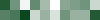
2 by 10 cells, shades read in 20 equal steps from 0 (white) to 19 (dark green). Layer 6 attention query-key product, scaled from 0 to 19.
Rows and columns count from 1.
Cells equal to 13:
1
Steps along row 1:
down down up down down up up up down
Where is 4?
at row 1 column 10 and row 2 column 4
